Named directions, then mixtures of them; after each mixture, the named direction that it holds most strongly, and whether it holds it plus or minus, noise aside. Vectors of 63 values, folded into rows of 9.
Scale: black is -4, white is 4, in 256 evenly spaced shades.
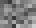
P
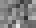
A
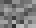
P, plus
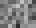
A, minus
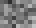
P, plus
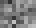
P, plus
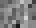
A, minus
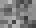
A, plus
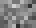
P, minus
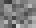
P, plus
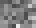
P, plus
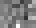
A, plus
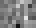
A, minus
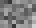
P, plus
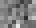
A, plus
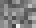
P, plus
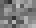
P, plus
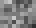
P, minus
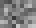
P, plus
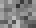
A, plus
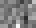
A, plus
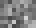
A, minus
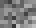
P, plus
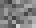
P, plus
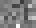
A, plus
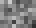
P, minus
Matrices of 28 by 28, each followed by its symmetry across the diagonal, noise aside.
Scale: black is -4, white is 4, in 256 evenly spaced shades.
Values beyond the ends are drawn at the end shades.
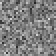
neither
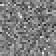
neither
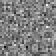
antisymmetric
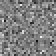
antisymmetric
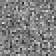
antisymmetric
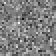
antisymmetric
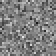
antisymmetric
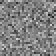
neither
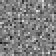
antisymmetric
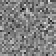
neither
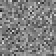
antisymmetric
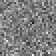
neither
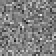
antisymmetric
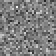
neither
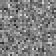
antisymmetric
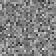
neither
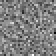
antisymmetric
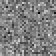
neither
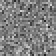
neither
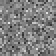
antisymmetric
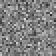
neither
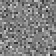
antisymmetric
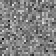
neither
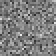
neither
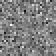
antisymmetric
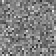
neither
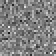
neither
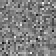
antisymmetric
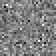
antisymmetric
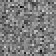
neither
